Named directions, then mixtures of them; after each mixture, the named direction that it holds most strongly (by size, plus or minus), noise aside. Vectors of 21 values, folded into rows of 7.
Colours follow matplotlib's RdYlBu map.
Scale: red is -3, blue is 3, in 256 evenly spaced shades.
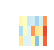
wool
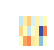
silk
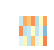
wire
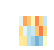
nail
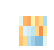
nail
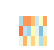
wire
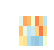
nail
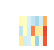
wool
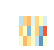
silk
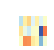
silk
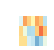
nail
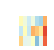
wool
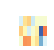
silk
